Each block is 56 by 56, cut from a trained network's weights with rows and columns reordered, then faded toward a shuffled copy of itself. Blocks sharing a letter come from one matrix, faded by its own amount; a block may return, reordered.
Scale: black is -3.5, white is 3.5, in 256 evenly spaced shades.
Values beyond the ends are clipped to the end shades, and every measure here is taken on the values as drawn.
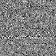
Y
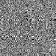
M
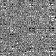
M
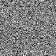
Y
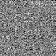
Y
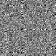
M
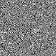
M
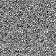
Y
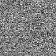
Y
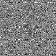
Y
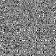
M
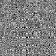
M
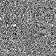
Y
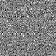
Y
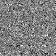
M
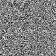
Y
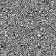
Y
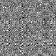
M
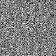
M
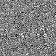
Y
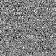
Y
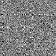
M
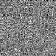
Y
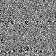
M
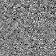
Y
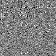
M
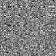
M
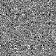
M
